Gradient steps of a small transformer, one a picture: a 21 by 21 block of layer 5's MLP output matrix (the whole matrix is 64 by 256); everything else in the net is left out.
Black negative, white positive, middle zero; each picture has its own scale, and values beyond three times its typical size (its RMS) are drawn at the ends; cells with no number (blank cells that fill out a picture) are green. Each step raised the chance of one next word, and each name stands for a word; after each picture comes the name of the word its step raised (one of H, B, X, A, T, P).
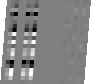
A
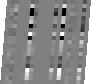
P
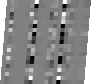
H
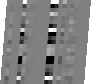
H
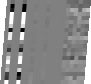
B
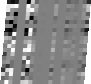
P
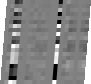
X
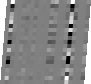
H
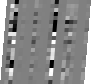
A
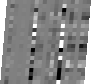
X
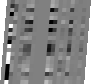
X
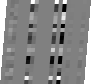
H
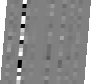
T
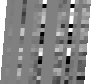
H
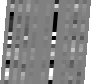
A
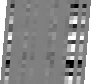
T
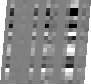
P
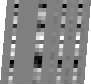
T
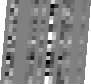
T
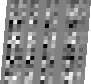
T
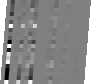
X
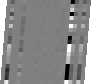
X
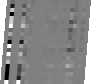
X
